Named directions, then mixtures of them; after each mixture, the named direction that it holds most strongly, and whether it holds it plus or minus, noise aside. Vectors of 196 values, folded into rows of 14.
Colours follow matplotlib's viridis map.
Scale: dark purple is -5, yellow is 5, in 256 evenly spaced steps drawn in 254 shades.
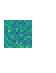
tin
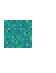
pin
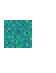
pin, plus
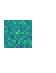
tin, minus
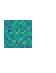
tin, minus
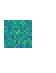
tin, minus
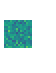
tin, plus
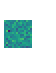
tin, minus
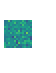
pin, minus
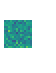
tin, plus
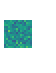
tin, plus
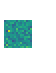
tin, plus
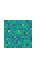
pin, minus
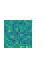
tin, plus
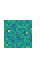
pin, minus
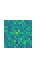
tin, minus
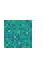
pin, minus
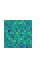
tin, minus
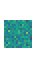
pin, minus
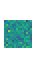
pin, minus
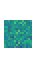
tin, minus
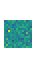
pin, minus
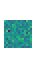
pin, plus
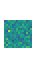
pin, minus
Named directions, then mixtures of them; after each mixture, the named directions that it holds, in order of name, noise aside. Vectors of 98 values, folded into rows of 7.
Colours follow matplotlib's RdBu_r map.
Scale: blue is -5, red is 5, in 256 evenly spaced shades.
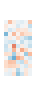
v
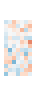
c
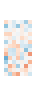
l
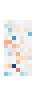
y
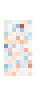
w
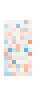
c, l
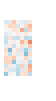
c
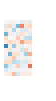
c, w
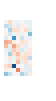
y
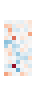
y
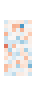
w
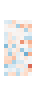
c, w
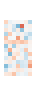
w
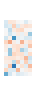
c, y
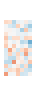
c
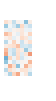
l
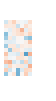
c, v
